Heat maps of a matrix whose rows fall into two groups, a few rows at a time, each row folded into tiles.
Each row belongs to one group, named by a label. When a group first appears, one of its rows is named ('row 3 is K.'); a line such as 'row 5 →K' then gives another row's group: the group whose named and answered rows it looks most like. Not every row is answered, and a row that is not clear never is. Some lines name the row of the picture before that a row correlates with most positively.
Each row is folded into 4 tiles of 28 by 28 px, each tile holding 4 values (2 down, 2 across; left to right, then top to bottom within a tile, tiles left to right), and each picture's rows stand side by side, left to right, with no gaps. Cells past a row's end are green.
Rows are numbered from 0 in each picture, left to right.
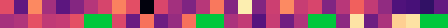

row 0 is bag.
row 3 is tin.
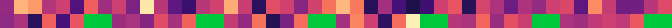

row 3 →tin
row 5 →bag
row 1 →bag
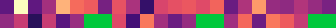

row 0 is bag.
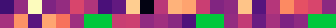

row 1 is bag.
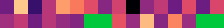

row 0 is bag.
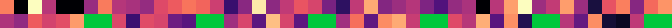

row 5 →tin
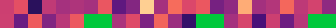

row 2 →bag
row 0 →tin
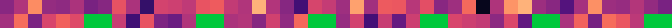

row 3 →bag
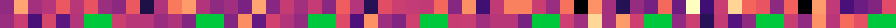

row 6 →bag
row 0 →bag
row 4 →bag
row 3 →tin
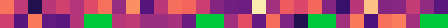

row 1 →bag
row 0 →tin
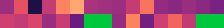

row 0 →bag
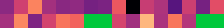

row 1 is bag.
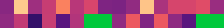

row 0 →bag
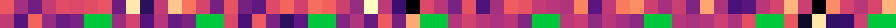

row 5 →bag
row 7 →tin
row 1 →bag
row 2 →tin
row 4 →bag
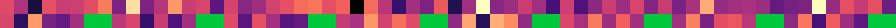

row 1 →bag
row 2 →tin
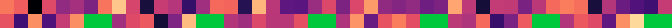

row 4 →tin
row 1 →tin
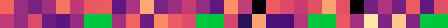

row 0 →tin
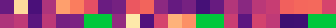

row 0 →bag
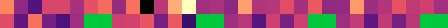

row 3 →bag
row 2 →bag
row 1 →bag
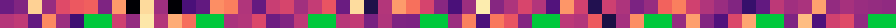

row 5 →tin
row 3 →bag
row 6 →tin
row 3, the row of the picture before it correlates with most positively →3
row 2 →tin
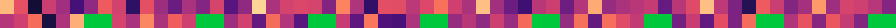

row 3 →tin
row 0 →tin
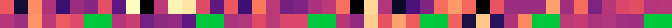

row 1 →bag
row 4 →tin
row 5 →bag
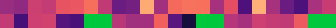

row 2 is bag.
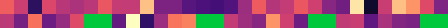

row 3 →bag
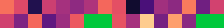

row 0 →tin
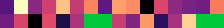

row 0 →bag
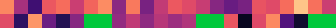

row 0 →tin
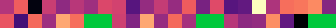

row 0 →tin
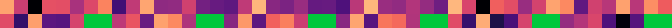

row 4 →tin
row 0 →tin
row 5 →tin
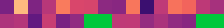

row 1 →bag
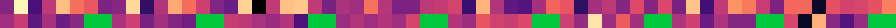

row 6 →bag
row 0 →bag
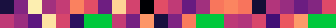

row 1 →tin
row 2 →tin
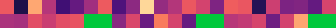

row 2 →tin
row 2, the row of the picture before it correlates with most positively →2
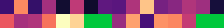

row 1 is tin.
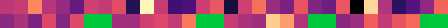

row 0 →bag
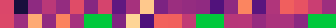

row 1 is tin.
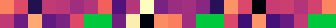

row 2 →tin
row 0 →tin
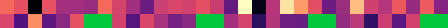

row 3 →bag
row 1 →tin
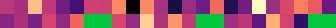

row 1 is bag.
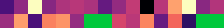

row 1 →bag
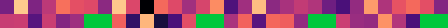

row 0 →bag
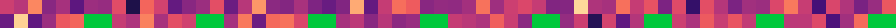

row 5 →bag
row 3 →bag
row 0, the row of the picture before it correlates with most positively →2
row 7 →tin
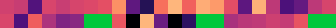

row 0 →tin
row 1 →tin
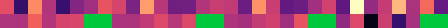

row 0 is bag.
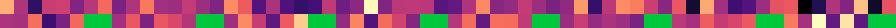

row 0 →tin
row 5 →bag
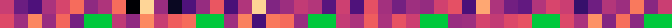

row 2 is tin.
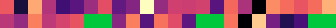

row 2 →tin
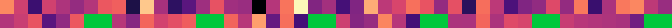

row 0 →tin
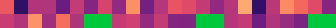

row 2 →bag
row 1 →bag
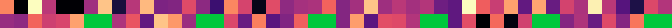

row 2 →tin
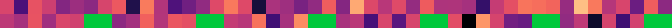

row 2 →tin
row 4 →tin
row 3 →bag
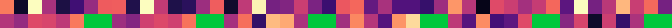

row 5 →bag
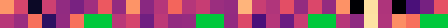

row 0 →tin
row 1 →bag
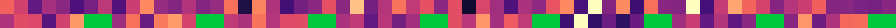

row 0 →tin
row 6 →bag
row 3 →bag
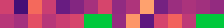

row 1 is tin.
